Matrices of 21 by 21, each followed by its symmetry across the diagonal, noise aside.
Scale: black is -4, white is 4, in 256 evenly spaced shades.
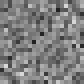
symmetric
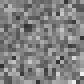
symmetric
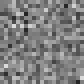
antisymmetric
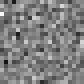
antisymmetric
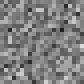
symmetric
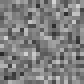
antisymmetric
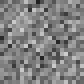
symmetric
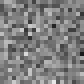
antisymmetric
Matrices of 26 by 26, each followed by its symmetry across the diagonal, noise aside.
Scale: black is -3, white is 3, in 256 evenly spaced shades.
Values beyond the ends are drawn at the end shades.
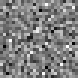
antisymmetric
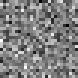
antisymmetric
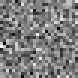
neither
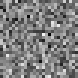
neither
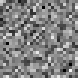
symmetric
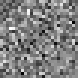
symmetric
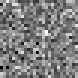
neither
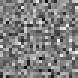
antisymmetric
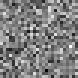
antisymmetric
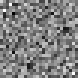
symmetric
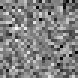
neither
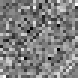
symmetric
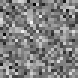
symmetric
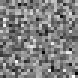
antisymmetric
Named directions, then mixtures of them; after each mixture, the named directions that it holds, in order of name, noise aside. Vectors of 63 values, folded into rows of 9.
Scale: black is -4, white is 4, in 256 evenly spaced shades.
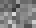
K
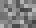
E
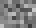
E, K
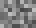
E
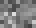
K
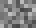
E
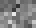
K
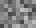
E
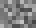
E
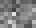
K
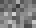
K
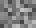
E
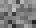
E, K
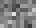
E, K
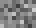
E, K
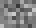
E, K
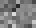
K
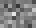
E, K
